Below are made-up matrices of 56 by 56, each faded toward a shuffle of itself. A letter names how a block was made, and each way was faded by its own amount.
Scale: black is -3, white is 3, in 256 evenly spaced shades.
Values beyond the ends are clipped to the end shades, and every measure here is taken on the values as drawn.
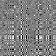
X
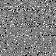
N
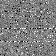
N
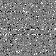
N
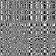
X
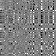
X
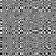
X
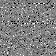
N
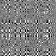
X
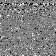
N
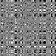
X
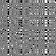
X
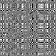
X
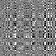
X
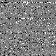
N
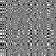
X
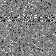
N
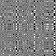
X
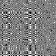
X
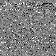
N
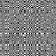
X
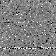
N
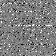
N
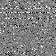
N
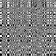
X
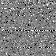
N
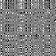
X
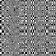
X
